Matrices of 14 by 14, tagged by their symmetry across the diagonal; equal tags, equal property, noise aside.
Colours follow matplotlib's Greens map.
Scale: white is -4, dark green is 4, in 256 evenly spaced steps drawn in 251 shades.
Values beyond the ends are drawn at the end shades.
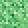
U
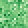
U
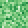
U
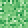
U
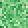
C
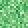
C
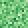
U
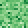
C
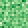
U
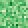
U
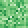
U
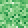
C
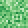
U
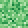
C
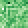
U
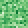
C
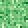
U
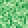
C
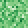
C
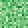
U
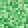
U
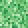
C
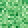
C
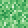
C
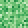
U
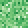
C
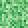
C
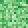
C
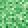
C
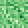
U
